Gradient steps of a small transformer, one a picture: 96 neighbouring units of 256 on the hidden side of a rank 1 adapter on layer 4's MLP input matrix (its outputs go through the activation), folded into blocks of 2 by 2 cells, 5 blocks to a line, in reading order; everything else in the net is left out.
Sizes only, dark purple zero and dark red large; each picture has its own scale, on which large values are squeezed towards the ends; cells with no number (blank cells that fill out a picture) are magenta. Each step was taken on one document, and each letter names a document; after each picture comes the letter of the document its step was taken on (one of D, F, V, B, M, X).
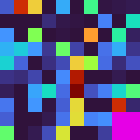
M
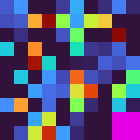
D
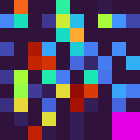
D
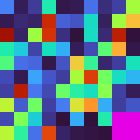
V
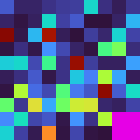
V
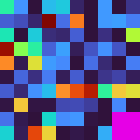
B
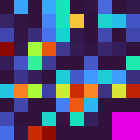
B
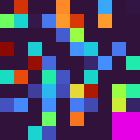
D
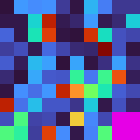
V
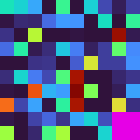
M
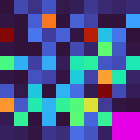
V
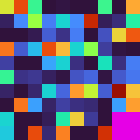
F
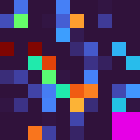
B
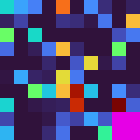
M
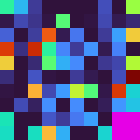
F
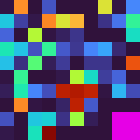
B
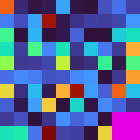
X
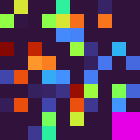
D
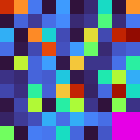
M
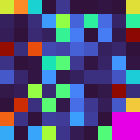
F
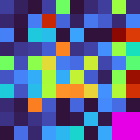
X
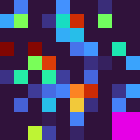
D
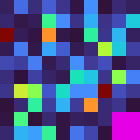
V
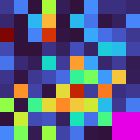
V
